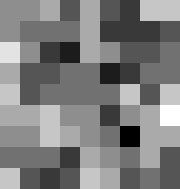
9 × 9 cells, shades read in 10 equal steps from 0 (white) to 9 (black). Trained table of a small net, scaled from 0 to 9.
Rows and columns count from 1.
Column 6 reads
6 7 4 8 5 7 5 4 3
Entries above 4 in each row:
3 7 5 8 6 1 2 6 6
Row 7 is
4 4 2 3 4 5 9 3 3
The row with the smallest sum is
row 6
